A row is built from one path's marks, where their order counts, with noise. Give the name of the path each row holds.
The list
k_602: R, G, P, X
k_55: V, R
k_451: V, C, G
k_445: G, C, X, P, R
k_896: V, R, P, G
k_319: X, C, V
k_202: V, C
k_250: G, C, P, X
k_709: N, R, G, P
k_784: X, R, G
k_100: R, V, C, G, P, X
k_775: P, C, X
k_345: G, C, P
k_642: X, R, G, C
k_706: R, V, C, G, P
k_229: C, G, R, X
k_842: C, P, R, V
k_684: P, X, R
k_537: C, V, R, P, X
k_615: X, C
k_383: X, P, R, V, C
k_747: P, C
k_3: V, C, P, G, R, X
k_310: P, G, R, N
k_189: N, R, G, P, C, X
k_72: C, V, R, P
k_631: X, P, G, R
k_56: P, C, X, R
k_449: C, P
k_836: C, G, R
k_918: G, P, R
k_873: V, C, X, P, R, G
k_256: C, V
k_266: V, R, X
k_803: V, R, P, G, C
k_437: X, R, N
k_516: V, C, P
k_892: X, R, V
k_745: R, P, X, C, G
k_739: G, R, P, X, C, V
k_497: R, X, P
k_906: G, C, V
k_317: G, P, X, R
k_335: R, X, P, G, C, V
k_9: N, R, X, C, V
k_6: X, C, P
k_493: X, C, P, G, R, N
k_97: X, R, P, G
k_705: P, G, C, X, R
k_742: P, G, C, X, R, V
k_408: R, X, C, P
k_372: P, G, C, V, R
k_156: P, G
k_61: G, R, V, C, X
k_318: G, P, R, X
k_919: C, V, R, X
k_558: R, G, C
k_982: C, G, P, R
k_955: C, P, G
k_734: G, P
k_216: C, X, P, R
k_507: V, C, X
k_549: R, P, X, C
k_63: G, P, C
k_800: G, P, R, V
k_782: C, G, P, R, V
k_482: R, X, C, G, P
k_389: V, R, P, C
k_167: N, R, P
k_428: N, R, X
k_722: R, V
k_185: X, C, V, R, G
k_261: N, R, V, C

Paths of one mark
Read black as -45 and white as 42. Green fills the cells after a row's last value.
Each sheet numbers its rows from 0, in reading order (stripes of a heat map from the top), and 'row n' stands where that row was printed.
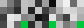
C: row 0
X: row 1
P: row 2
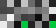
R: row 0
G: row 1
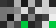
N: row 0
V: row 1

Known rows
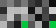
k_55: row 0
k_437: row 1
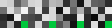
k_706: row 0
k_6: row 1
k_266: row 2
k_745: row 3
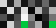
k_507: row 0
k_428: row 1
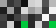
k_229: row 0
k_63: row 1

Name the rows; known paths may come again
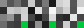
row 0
k_722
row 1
k_742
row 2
k_345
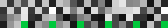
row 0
k_256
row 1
k_906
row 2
k_318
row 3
k_266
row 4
k_734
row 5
k_451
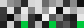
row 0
k_250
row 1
k_706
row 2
k_892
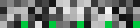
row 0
k_55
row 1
k_229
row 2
k_842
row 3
k_202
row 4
k_428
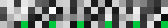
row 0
k_72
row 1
k_745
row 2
k_56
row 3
k_507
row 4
k_383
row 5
k_558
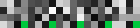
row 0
k_684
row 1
k_493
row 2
k_537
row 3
k_437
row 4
k_216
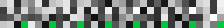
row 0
k_445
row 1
k_918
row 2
k_6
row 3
k_3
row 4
k_372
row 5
k_919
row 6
k_873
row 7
k_747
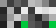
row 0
k_261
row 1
k_800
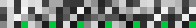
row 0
k_389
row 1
k_497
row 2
k_642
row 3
k_705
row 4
k_631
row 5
k_63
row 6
k_803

